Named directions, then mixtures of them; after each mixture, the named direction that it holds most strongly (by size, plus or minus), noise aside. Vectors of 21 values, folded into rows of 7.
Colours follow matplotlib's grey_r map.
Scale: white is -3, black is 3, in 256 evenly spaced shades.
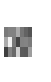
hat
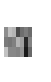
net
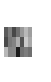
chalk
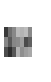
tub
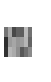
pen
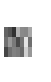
net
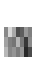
net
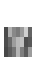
tub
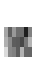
pen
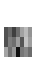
chalk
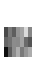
tub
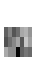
chalk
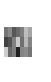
chalk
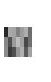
tub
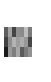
pen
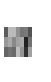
net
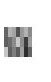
net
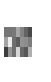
hat
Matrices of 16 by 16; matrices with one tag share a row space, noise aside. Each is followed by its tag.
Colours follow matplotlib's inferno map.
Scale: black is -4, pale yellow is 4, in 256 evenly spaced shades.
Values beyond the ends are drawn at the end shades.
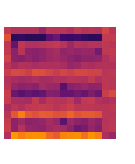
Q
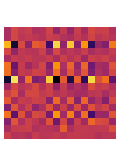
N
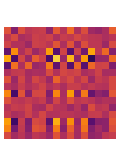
N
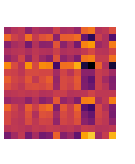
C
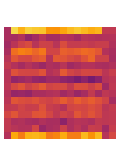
Q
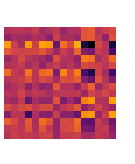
C
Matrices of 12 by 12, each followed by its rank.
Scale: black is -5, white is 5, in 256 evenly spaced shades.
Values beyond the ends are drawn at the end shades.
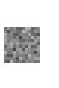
full rank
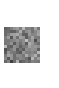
full rank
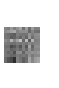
two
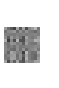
two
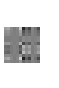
one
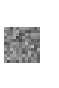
full rank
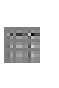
one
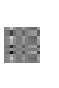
one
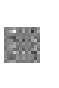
two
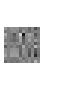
two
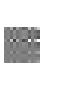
one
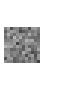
full rank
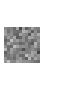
full rank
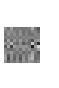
two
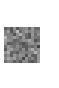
full rank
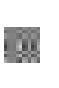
one
